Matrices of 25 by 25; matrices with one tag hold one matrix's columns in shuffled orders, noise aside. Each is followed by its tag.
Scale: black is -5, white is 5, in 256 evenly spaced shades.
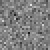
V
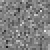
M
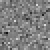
V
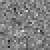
M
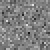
V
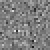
M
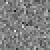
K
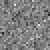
V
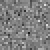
V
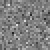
V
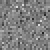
V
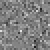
M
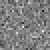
K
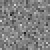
V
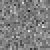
K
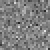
K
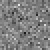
V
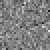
K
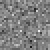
M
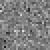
M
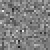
M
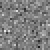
M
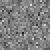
V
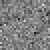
V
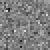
M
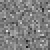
M
